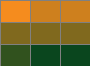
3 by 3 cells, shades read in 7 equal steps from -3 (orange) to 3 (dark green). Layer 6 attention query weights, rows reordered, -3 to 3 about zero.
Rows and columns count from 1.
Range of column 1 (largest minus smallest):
5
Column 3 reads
-2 0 3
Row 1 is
-3 -2 -2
